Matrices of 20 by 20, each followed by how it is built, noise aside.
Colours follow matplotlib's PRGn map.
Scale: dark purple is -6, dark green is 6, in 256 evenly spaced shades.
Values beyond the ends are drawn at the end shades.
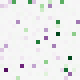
sparse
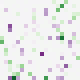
sparse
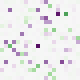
sparse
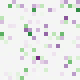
sparse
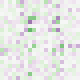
low rank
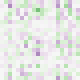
low rank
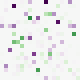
sparse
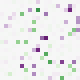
sparse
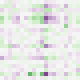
low rank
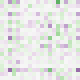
low rank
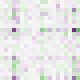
low rank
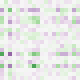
low rank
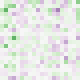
low rank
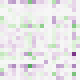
low rank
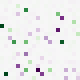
sparse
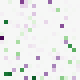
sparse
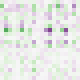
low rank
